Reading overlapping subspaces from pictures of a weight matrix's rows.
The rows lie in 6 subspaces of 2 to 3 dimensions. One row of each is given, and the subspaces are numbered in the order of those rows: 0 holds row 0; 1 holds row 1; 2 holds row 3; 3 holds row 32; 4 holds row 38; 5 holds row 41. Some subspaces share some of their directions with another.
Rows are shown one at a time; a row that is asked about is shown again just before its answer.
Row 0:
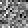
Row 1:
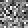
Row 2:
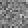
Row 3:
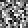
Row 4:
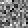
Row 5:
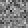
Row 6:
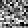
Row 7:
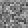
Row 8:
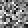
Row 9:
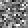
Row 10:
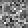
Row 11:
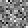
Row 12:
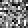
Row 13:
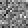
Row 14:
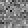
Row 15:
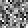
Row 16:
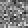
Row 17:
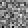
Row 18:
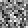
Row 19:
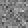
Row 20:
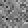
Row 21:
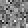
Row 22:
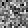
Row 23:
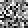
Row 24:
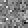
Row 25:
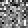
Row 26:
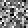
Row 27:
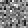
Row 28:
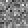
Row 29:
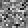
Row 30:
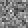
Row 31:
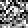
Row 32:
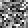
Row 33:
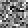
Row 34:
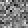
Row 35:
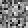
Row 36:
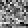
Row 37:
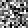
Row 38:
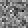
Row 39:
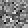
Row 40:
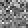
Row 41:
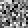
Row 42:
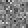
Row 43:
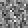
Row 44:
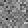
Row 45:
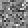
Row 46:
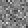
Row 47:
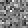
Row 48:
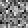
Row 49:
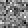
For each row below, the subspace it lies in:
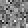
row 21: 2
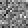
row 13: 0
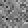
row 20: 4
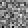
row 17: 0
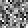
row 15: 2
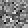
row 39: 1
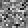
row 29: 3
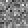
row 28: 3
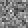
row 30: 4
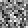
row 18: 2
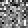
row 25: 5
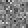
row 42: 2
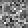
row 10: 1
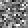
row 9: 3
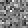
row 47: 5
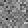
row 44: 4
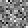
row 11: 2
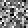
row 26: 4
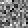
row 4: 5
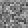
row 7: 1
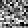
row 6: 1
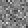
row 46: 2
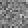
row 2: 0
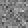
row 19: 4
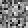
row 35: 5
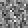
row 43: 2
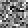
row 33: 3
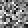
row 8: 1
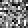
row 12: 5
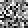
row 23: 1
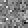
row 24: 4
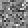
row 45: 3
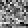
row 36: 1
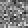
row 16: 2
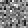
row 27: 5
